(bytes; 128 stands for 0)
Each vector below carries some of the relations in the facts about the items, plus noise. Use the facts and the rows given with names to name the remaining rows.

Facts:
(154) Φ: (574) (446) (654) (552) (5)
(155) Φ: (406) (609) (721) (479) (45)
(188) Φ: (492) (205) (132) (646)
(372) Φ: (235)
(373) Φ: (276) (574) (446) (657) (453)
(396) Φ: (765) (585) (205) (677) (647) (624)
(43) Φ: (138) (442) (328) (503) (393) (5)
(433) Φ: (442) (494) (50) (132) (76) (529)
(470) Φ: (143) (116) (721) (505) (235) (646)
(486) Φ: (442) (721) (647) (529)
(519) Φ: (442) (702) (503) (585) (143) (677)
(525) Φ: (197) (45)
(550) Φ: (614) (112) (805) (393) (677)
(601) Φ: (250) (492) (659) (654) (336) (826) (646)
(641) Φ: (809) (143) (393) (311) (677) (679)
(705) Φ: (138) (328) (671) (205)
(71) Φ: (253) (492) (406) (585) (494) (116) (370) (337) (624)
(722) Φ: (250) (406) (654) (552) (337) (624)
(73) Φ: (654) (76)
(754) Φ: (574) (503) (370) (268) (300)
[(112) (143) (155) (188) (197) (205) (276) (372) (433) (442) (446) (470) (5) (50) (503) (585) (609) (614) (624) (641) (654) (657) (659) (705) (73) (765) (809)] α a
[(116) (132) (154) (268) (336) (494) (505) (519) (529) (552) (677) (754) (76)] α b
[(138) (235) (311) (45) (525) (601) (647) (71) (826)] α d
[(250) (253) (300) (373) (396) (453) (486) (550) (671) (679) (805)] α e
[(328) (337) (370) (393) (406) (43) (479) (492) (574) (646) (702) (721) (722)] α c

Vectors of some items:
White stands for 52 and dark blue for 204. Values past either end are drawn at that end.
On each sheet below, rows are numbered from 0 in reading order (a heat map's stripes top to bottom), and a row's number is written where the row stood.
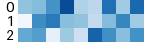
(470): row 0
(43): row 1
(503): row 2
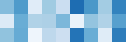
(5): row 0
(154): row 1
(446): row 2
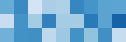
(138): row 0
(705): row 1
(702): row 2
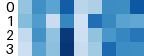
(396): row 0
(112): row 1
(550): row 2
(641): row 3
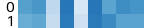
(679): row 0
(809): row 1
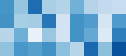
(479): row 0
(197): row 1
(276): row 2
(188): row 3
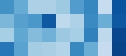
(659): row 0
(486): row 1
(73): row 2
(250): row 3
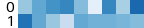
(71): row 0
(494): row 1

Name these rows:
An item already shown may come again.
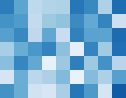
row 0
(624)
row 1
(677)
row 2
(671)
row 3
(71)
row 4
(328)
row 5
(154)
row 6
(654)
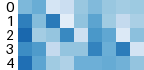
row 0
(268)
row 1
(406)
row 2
(45)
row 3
(677)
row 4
(529)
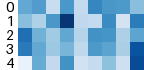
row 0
(311)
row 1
(155)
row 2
(235)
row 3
(253)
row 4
(373)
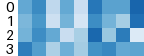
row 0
(671)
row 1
(300)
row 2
(393)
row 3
(647)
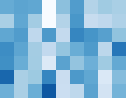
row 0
(370)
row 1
(574)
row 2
(311)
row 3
(826)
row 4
(336)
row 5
(45)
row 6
(525)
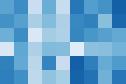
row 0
(671)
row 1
(50)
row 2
(138)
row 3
(754)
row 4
(143)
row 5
(205)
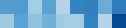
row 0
(765)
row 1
(73)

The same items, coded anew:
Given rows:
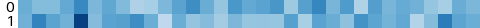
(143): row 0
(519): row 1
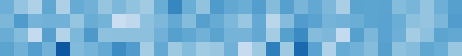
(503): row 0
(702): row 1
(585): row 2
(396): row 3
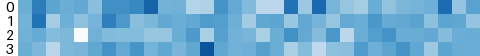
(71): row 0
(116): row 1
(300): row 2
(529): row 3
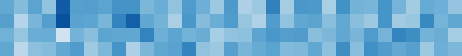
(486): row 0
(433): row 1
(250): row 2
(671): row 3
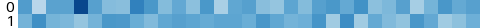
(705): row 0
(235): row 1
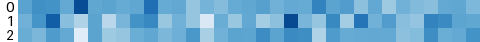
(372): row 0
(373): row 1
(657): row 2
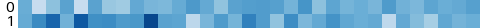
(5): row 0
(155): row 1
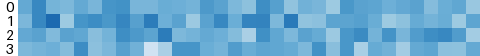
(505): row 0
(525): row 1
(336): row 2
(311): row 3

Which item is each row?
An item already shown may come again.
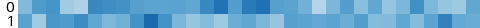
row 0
(45)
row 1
(73)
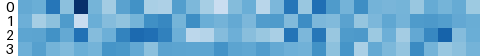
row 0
(550)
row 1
(654)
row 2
(601)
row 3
(235)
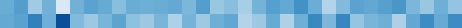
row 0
(253)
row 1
(43)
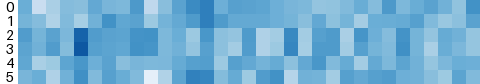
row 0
(138)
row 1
(647)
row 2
(486)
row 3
(486)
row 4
(765)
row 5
(677)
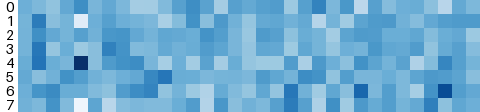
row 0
(143)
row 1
(268)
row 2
(505)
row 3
(116)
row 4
(519)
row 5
(659)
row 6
(154)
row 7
(453)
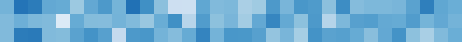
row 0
(722)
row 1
(300)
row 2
(479)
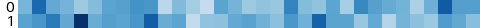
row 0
(754)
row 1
(470)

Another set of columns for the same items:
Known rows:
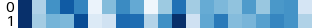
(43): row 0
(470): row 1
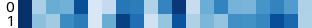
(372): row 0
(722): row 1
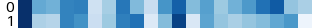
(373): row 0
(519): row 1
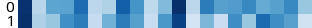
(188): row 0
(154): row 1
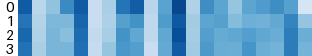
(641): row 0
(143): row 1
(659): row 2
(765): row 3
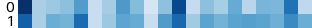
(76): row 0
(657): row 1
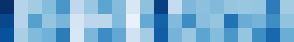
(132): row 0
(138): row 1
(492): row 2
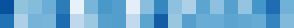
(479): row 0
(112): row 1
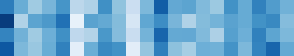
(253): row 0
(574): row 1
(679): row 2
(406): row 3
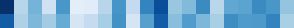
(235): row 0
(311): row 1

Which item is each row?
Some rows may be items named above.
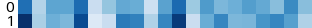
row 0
(503)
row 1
(372)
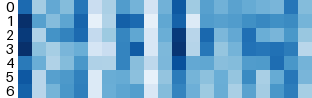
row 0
(50)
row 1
(155)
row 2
(705)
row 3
(71)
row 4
(250)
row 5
(328)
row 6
(393)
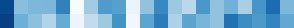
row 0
(721)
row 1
(45)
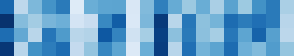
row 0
(393)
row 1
(71)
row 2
(396)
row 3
(705)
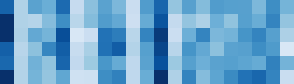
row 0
(5)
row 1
(552)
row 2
(372)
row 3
(641)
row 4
(659)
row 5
(601)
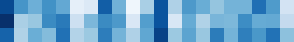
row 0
(486)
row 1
(754)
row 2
(654)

